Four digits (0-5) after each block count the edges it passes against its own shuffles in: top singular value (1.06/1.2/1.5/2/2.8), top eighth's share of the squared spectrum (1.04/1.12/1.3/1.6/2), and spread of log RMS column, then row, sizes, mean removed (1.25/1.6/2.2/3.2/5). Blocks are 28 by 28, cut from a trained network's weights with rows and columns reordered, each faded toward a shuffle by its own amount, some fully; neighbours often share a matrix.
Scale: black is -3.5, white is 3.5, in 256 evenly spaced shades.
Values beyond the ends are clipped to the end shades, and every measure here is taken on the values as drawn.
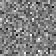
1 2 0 0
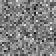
1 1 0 1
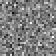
0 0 0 0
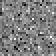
0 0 0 0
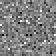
0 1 0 0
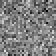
2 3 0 1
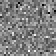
0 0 0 0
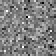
1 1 0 1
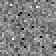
0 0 0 0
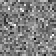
0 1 0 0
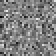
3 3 1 2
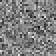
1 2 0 0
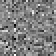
2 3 1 1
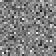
2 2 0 0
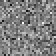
2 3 0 1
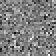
1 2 1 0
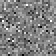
0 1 0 0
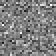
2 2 0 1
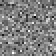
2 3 0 1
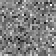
0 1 0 0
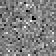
0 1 0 0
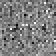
2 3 0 1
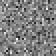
1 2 0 0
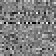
3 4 0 2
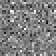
2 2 0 1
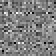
3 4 0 2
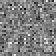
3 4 0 1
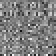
3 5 1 3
